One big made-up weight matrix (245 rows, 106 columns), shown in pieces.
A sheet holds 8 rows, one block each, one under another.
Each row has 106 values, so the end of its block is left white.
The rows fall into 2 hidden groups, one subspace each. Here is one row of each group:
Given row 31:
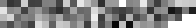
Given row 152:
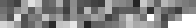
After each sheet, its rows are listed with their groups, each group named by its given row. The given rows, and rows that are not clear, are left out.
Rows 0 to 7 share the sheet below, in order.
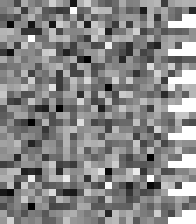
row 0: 31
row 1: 152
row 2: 31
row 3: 31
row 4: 152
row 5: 152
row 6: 152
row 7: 152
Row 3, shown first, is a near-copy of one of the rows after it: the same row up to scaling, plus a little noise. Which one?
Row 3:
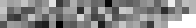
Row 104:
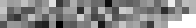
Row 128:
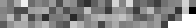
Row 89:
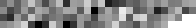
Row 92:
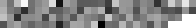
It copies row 104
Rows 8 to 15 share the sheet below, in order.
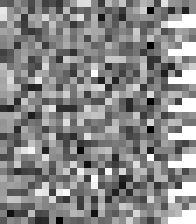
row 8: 31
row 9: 152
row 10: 31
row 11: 152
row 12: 152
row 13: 152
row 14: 31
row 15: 31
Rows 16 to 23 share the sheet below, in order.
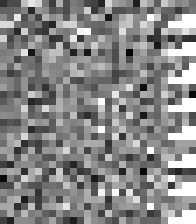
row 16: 152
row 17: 31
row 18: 31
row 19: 31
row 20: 31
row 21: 152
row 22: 31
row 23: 152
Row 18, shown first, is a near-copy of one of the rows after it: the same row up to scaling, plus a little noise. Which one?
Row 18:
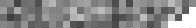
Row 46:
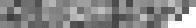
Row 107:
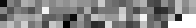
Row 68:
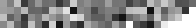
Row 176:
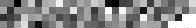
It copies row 46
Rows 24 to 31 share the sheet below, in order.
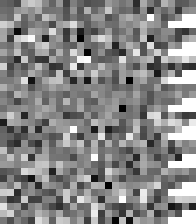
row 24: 152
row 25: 152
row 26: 31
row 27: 152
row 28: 31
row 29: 31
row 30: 152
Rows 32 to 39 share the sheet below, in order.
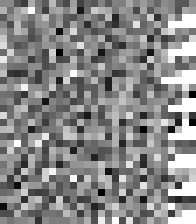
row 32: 152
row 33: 31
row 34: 31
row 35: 31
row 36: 31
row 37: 31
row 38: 31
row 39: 31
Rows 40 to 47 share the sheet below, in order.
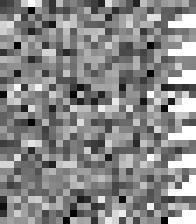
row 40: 152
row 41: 152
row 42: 152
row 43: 31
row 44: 152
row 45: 152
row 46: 31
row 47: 31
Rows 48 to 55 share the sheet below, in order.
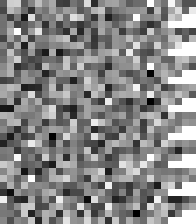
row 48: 31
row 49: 31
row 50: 152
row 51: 152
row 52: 31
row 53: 152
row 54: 152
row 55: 31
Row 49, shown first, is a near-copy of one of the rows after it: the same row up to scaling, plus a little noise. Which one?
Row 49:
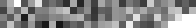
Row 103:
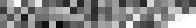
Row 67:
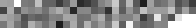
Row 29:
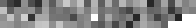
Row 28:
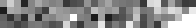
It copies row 103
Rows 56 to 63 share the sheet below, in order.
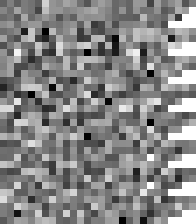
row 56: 31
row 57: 152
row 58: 152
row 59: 152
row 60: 152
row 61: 152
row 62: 152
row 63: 152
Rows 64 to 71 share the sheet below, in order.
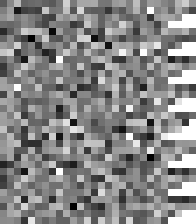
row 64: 152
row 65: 152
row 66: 31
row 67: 31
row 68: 31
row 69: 152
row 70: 31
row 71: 31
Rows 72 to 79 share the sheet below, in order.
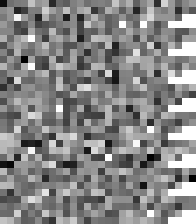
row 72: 152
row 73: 152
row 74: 152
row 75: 31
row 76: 152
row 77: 152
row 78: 31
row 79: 152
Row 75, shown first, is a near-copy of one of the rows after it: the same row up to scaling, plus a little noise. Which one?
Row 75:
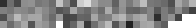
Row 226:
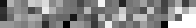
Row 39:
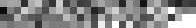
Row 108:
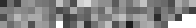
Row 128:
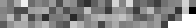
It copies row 108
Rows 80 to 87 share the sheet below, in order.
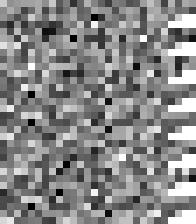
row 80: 31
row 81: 31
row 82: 152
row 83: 152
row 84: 152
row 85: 31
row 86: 31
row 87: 152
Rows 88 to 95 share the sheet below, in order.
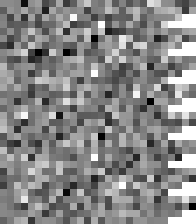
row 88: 31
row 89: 31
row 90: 31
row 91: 152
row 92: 31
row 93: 31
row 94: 31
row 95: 31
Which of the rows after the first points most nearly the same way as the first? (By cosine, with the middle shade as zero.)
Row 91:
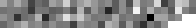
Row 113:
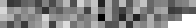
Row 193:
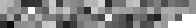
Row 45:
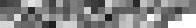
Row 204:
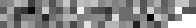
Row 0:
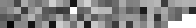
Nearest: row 204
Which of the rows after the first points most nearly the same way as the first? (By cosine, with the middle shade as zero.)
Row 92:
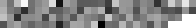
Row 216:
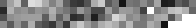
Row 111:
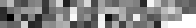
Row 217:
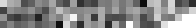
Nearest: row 217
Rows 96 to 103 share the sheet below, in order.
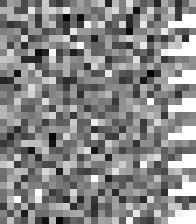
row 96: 152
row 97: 31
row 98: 152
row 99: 152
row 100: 31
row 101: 152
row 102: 31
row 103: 31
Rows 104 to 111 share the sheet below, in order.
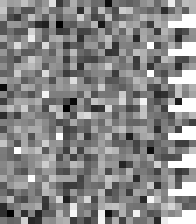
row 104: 31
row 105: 152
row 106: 152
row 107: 31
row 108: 31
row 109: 152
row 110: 152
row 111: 31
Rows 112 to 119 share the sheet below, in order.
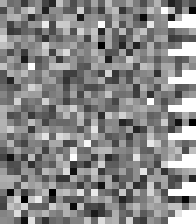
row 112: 31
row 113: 31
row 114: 152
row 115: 152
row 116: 31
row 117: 31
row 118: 31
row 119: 31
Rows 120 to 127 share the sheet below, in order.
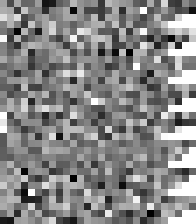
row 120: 31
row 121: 31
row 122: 152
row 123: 31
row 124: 31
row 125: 31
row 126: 31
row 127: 152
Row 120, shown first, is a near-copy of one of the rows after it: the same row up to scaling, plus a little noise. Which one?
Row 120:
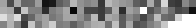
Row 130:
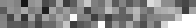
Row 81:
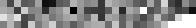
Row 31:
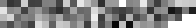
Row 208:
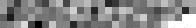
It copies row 81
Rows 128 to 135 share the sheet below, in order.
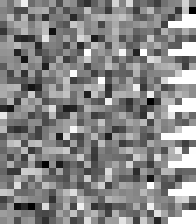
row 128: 31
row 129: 152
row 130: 31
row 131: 152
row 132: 31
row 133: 31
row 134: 152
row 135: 152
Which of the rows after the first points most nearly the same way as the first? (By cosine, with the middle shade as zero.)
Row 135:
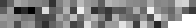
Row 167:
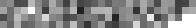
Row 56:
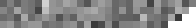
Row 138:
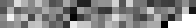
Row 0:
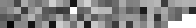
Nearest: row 138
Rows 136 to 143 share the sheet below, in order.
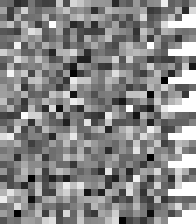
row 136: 31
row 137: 152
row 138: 31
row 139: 31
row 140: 152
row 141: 152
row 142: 152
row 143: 152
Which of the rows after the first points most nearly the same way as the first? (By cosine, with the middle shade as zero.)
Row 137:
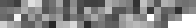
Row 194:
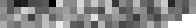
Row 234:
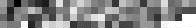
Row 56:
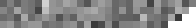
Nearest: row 234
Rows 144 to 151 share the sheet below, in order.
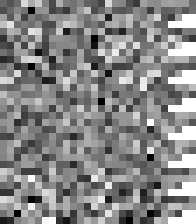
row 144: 152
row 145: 31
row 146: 152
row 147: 31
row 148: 152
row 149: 152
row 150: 152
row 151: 152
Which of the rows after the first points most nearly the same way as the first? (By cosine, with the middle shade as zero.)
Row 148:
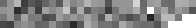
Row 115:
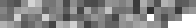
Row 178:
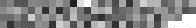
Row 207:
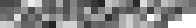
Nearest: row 178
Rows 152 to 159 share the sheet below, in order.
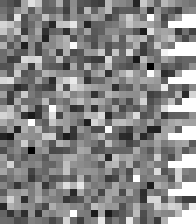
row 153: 31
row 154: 152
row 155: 31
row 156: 152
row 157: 152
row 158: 152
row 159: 31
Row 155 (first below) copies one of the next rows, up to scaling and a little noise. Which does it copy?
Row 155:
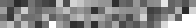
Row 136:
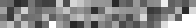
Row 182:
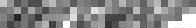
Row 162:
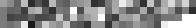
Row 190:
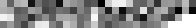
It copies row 136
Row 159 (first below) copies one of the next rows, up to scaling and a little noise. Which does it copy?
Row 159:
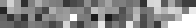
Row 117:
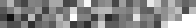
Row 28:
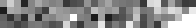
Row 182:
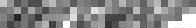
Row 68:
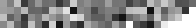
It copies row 28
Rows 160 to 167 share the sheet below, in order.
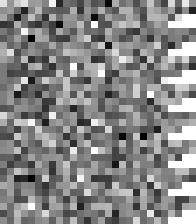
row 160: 31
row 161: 152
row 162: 31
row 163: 152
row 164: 152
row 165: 31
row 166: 152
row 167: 152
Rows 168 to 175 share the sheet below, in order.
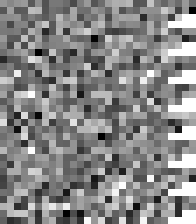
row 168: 31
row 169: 31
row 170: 152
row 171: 152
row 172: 31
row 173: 152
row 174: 31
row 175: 152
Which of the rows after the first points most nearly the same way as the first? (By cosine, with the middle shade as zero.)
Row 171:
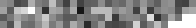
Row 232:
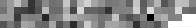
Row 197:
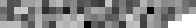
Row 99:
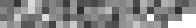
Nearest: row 99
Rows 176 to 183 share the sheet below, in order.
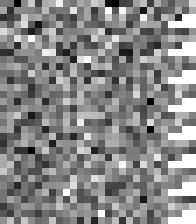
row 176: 31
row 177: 152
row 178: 31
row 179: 152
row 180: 152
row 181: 152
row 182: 31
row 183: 31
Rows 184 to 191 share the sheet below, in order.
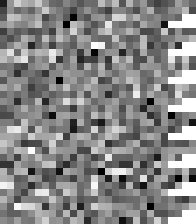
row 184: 31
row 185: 31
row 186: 31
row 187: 152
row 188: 31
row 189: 152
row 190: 31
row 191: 152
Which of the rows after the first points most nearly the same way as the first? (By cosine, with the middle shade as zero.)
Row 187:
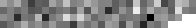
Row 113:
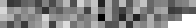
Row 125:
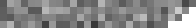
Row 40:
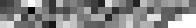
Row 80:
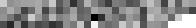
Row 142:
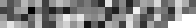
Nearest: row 142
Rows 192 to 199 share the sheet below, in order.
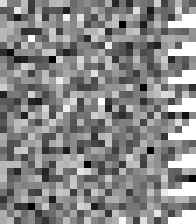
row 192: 152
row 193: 152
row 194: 31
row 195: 31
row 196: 31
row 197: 152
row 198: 31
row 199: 152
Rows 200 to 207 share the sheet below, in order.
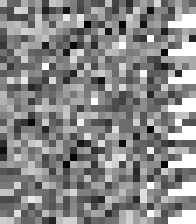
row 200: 152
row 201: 31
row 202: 31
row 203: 31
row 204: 152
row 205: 31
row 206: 152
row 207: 152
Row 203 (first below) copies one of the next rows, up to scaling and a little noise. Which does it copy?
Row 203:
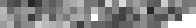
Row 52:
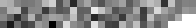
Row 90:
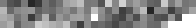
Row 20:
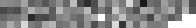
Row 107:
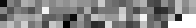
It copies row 90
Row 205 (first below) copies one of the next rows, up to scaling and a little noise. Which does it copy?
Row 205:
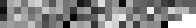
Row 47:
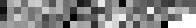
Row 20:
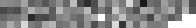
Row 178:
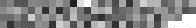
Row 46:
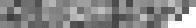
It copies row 47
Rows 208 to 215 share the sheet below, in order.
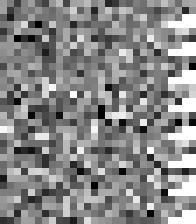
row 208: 31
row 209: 152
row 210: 31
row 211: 31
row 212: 31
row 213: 152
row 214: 31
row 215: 152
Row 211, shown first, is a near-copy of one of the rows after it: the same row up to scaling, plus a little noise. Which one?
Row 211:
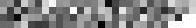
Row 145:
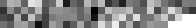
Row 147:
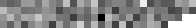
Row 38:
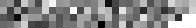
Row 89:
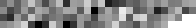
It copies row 38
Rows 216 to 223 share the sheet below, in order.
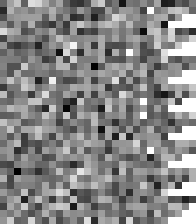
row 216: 31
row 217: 31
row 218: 31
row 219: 31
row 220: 31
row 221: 152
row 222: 31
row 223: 31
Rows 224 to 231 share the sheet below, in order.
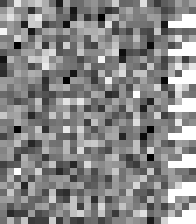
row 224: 31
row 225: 152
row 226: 31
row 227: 152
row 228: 152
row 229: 152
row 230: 31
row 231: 31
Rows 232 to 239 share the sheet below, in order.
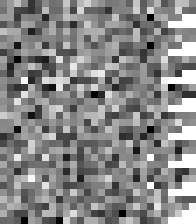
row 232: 152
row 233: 152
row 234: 31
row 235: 31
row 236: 152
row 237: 152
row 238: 152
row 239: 31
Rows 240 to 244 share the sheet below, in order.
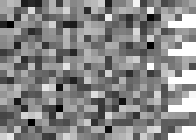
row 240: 152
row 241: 152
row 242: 152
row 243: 31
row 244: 152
